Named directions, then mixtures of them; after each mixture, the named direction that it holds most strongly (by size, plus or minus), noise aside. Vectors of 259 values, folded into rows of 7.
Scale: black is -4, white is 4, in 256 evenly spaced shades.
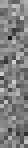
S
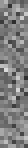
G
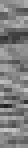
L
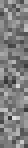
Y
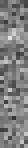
S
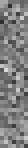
G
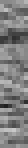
L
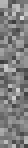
G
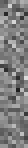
G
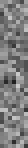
Y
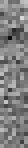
S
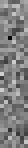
S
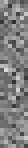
G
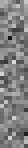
S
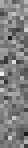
S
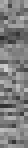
L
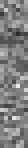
Y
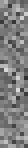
G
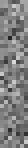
S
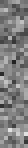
S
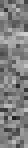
Y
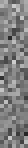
S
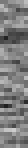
L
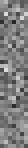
G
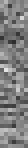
G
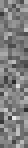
Y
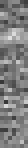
L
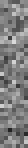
S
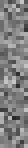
Y
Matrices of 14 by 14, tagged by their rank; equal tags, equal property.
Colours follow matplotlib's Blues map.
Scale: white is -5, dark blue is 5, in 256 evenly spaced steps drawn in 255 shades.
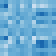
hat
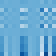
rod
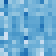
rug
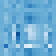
hat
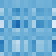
rod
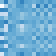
hat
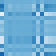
rod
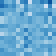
rug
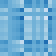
rod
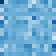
rug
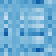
hat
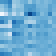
hat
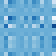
rod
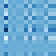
rod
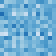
rug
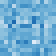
rug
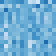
rug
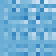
hat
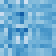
rug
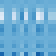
rod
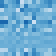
rug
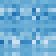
hat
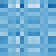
rod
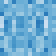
hat
